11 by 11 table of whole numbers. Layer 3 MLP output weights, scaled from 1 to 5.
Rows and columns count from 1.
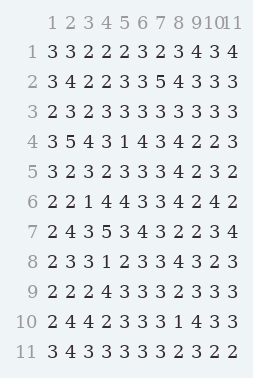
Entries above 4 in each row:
0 1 0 1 0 0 1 0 0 0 0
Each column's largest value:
3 5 4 5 4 4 5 4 4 4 4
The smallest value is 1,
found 4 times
